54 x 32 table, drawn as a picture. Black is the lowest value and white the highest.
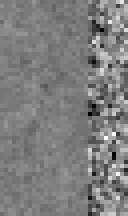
Histogram: heavy tails on both sides. Slope: none. Seam: vertical, 70% of the way across, the left part calmer. Mirror symmetry: none. Average level on the scale: 50%. Stripes: none.
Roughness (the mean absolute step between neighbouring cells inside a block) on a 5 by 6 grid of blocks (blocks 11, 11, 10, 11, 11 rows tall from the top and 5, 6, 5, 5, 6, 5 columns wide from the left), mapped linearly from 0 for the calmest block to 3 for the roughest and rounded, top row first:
0 0 0 0 2 2
0 0 0 0 2 2
0 0 0 0 2 2
0 0 0 0 2 3
0 0 0 0 2 2
